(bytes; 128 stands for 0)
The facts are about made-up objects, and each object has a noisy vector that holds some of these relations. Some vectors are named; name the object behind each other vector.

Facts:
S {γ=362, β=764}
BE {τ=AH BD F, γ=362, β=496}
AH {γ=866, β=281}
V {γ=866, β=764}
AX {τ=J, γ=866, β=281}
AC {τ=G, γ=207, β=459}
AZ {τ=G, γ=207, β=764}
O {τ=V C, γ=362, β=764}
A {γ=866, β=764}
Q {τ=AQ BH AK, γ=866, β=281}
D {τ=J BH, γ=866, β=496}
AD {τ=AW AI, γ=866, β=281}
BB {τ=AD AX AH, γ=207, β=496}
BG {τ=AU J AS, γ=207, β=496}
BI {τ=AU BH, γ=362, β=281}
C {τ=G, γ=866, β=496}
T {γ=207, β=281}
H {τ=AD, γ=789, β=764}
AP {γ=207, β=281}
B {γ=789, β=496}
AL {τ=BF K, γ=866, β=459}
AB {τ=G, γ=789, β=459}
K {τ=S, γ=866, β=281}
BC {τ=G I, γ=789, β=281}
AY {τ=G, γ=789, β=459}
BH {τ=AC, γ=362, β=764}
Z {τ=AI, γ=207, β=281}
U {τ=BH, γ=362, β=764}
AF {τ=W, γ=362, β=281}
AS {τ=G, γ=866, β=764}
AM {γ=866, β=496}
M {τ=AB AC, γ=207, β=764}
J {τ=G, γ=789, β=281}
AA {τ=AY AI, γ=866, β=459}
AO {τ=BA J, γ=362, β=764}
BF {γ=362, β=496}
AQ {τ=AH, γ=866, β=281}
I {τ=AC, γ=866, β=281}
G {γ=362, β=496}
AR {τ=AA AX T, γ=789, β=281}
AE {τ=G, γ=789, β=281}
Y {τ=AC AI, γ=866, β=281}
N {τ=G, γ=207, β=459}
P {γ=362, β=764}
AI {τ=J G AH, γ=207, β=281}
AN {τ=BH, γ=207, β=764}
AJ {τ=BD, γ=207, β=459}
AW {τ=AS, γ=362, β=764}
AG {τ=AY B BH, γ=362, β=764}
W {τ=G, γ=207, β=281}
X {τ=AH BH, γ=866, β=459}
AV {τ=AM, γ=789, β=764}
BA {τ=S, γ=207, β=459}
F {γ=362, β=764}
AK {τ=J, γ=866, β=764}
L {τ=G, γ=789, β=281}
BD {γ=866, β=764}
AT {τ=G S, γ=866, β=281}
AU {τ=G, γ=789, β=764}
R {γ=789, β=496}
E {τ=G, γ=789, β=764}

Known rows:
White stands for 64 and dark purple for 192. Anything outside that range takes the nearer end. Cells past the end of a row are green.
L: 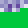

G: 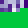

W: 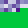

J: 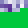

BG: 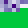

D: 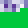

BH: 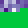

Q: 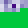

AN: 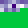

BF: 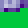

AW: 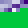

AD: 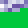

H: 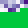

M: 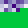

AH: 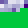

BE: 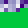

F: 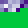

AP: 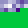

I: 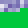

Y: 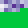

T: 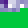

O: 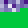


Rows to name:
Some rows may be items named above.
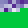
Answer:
AG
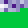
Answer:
Y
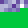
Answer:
AC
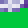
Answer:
BD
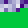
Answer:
BE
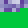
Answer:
AO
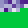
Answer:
AG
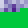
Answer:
AT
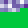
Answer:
V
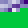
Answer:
AW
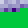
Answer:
K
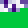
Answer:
BB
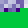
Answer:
BA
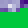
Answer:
P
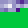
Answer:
AP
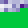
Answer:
AQ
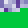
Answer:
B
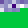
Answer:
AN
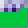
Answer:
AL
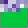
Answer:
AI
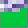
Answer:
AD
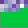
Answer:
AC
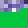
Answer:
AF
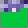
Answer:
AF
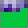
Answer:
S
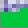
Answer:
AK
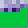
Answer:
K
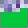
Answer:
AY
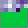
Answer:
AP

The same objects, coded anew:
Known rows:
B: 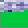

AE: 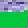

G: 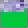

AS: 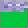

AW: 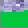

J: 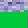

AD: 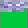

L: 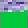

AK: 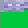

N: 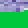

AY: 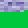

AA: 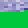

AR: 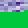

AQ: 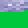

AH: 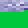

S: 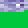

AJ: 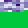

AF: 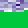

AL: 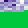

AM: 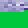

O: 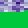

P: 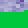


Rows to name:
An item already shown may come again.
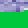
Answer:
BG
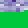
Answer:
BA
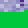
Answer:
G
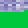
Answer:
AT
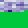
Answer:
B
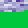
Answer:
F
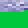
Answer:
AH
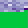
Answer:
C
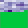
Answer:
B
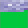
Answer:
AQ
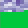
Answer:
BE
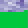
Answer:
BH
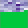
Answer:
W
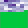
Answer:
BF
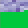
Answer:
AC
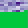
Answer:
AR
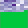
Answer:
K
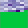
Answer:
T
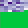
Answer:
H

